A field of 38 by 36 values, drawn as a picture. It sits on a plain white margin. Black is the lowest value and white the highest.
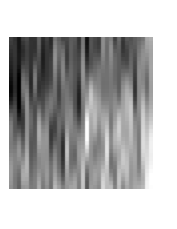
The grain runs up and down. The halves do not mirror each other. There is an overall slope up to the bottom right. The ninth with the lowest average is the top left. On average the colour sits 50% of the way up the scale.
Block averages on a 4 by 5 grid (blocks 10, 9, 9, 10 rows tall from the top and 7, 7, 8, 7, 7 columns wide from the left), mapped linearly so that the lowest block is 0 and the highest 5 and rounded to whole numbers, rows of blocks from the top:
0 1 1 2 2 / 1 1 3 3 3 / 2 2 4 4 5 / 3 3 4 4 5
